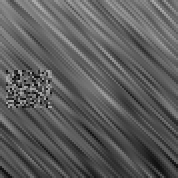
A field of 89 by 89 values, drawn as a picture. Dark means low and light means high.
Roughest part: middle left. Slope: up to the top. Odd patch: rougher, in the middle left. Histogram: bell-shaped. Grain: diagonal, down to the right.
